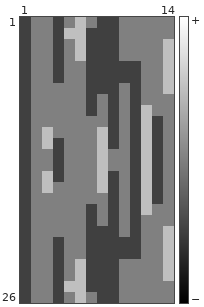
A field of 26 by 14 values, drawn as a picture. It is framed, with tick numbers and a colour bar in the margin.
It is mirror symmetric from top to bottom. The middle right is the roughest part. Streaks run downward.
